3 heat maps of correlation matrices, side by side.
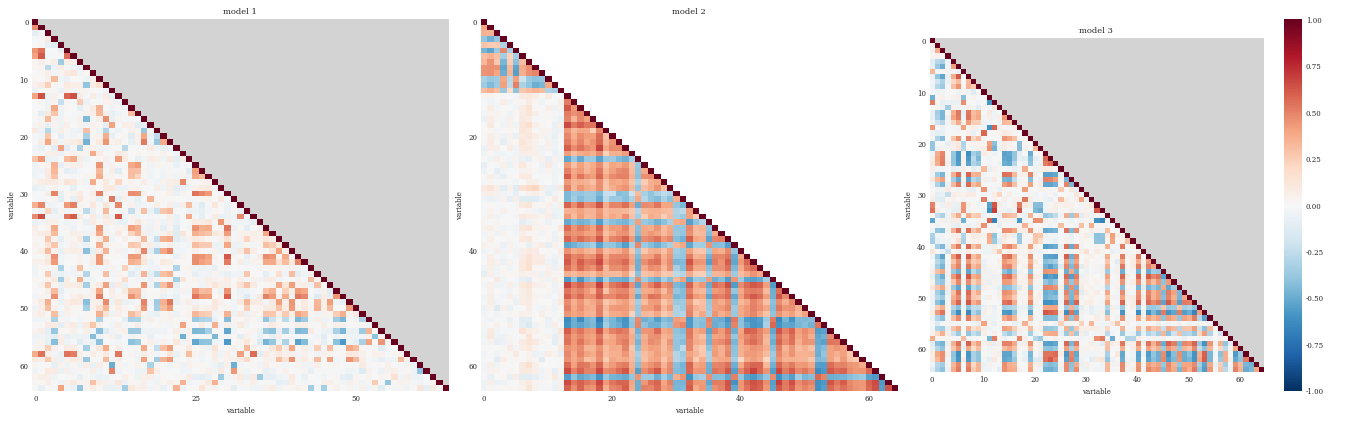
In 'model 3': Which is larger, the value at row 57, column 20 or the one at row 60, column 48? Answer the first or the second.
the first
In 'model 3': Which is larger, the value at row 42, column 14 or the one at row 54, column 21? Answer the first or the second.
the first
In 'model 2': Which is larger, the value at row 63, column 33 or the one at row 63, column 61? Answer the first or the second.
the second
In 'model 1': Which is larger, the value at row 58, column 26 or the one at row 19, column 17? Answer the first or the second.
the first
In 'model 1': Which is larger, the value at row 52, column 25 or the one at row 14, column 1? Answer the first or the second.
the second
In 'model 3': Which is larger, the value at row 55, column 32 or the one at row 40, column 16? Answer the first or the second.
the second
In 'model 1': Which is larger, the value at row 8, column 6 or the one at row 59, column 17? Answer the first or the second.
the second
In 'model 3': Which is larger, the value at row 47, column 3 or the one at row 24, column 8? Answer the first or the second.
the first
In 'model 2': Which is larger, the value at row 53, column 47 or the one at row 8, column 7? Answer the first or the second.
the second
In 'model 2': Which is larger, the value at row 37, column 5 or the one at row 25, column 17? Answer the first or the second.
the second
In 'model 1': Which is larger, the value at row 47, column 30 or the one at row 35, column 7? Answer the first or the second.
the first
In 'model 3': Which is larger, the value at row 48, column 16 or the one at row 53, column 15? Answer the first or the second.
the first
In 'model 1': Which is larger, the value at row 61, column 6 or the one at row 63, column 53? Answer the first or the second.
the second
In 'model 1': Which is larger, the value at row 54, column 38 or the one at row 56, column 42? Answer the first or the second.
the first
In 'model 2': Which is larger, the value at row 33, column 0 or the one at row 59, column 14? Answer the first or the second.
the second
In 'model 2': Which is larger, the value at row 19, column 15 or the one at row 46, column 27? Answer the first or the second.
the second
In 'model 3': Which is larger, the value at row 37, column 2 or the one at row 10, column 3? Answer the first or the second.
the second
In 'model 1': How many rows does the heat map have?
65
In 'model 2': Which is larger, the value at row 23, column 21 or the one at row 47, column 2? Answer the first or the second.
the first
